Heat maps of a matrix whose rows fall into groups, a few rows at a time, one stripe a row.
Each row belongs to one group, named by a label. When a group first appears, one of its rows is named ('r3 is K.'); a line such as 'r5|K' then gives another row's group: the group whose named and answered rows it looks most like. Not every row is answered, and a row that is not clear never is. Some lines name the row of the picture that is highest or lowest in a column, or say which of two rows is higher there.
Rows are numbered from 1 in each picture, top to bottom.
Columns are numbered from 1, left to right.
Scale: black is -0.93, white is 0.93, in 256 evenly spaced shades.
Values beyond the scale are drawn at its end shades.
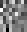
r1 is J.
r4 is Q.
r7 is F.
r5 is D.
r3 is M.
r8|F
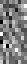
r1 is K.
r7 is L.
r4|F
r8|Q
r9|M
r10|J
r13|Q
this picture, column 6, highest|13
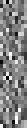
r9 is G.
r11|Q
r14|D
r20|F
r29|Q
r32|M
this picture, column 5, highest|4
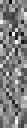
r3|J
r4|M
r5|M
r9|L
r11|Q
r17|M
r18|Q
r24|F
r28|D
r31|Q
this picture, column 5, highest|9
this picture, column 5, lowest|26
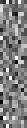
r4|G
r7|L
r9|Q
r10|M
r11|K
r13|G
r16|G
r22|G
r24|J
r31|J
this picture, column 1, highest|10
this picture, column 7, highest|1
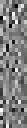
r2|G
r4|L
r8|D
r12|F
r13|F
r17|F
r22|Q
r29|D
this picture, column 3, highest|32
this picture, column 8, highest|2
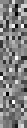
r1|L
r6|F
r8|M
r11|J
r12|K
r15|Q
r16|L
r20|M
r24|F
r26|L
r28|J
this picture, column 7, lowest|10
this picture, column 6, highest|15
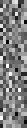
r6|J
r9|D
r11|F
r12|G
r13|J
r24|D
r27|J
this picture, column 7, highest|23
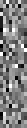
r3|J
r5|K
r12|J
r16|G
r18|F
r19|J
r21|K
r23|F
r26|D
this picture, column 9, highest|13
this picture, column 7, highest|1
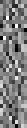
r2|G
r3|L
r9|G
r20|Q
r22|D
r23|K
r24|K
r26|M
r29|G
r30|G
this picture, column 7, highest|18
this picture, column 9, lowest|8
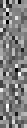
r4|F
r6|F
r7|K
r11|G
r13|L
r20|G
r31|L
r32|L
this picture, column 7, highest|19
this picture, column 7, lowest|1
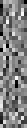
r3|J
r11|F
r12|F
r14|G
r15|F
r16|K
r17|F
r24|F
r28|G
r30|J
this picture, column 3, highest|6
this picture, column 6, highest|20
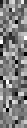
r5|L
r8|D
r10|M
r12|J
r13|K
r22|D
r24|G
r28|F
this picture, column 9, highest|10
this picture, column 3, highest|21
